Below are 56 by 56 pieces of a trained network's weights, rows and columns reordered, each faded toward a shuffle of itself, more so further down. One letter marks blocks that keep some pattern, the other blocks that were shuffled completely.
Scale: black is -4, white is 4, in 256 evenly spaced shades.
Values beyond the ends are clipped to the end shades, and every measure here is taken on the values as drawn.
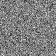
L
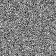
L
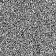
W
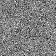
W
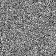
W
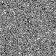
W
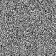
W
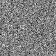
W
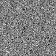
W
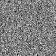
W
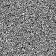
L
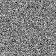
W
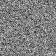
L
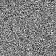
W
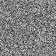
L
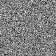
L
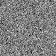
L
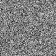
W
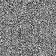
W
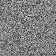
W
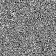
L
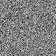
L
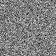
L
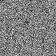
L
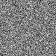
W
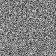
W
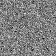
L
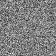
L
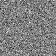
L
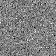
L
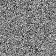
L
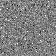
L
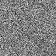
W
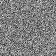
L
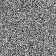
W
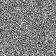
L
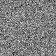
L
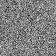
L
